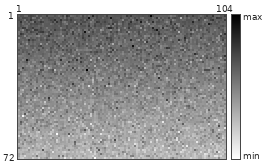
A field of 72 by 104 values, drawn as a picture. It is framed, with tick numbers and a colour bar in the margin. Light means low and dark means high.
Average level on the scale: 50%. Slope: up to the top. Histogram: bell-shaped. Odd rows or columns: none. Stripes: none.
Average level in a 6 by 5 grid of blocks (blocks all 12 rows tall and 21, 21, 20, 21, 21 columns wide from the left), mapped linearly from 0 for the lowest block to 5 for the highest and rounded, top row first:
5 5 5 5 5
4 4 4 4 4
3 3 3 3 3
2 2 2 2 2
1 1 1 1 1
0 0 0 0 0
